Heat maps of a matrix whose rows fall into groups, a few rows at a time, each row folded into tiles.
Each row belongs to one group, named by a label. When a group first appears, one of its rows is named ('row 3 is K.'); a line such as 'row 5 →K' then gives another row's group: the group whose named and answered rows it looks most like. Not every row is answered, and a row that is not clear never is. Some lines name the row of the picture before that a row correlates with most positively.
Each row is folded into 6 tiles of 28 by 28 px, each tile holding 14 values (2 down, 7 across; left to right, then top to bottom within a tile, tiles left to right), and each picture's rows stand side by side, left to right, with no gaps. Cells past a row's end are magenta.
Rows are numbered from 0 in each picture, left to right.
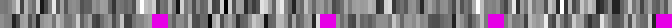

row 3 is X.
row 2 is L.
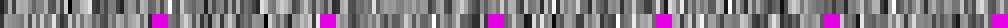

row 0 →X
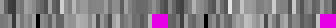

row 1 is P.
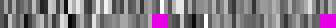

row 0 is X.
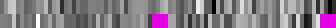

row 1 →P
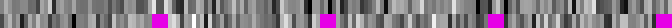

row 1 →P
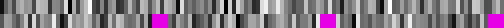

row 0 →X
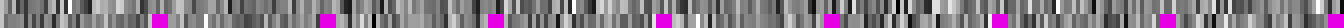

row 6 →L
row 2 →P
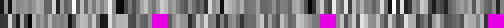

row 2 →X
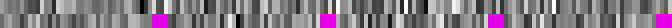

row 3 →L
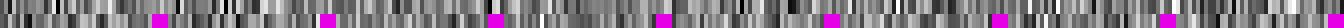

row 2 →L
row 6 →L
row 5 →X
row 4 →X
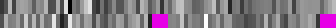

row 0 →X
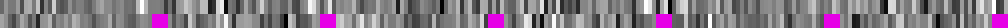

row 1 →L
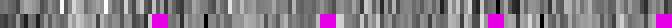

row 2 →P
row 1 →P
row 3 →P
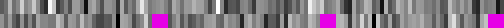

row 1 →L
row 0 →L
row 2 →P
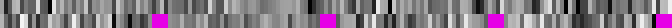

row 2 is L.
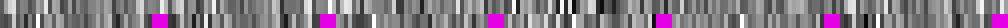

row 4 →X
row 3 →X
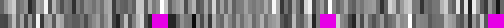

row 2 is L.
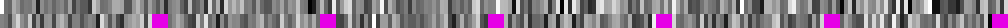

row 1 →L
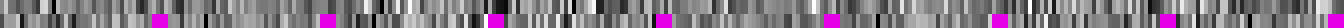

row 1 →P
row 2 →P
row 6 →L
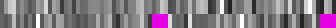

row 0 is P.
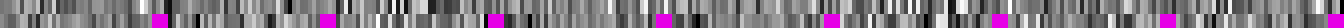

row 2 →X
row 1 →X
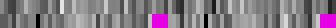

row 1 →P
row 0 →P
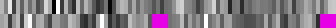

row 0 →X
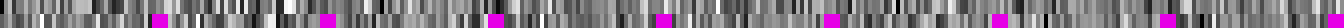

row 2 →P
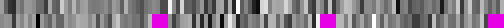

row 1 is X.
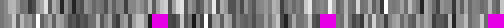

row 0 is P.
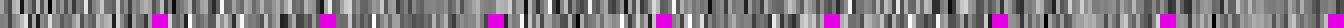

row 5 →X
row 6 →P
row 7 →P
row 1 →L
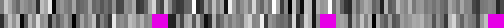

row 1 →P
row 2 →P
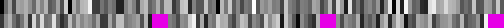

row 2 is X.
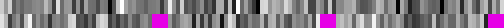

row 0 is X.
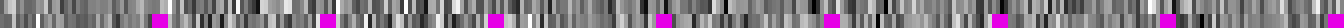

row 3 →P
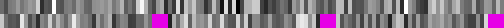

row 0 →L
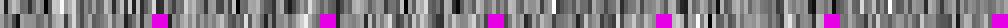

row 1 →X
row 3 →L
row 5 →L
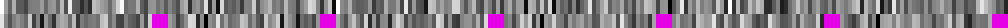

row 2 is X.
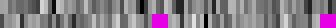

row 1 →P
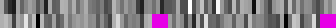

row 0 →P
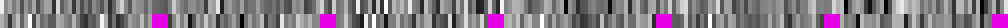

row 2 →L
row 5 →L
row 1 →L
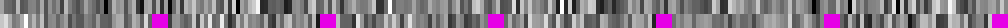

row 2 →L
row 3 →X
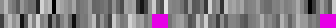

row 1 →L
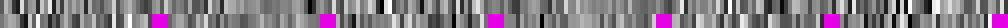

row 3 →P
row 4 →X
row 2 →L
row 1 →L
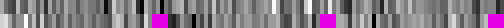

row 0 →P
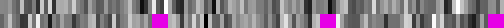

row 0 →L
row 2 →X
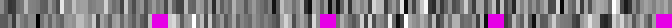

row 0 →P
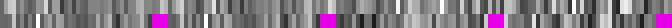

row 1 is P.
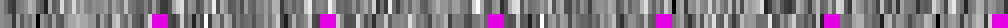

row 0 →P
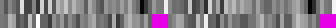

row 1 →L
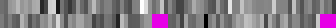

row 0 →L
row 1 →P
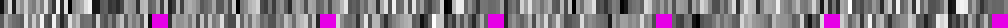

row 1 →X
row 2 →X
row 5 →X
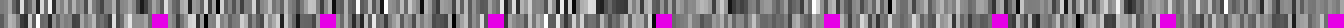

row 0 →L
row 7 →L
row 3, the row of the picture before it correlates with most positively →0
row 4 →L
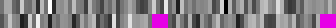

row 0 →L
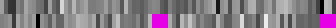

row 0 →P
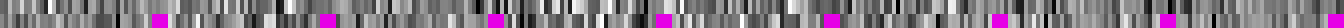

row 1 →X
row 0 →L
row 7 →P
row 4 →X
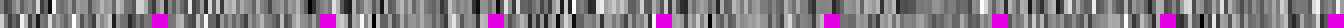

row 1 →L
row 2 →P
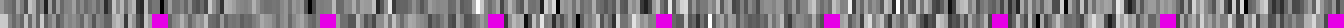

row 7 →X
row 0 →P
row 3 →L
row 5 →X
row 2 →L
